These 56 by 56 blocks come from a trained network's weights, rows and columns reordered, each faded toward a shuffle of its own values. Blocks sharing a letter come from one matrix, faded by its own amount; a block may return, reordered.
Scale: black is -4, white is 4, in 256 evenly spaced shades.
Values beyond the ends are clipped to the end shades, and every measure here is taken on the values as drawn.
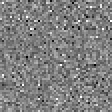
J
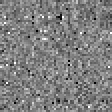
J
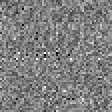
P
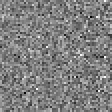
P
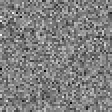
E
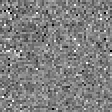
J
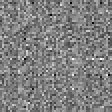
P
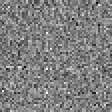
P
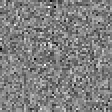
E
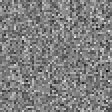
E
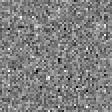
P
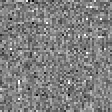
P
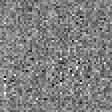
P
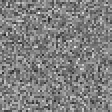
E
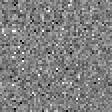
J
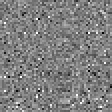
J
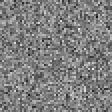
E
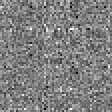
P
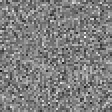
E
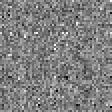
P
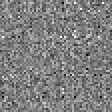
P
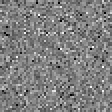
J
